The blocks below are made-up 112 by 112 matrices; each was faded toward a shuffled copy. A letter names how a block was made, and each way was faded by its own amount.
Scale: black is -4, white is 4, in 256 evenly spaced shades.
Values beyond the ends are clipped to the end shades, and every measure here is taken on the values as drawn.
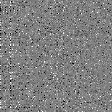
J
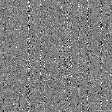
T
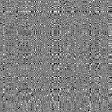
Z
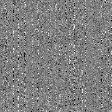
T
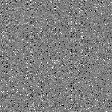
J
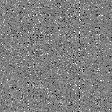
J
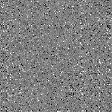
J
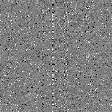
J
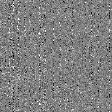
T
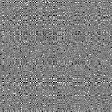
Z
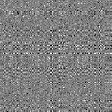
Z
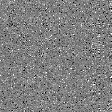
J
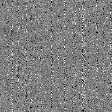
T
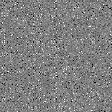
J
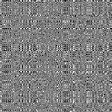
Z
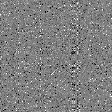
J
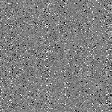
J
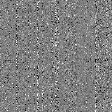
T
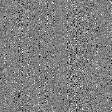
T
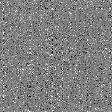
J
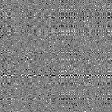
Z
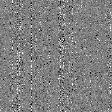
T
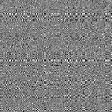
Z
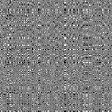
Z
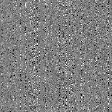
T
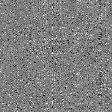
J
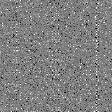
J
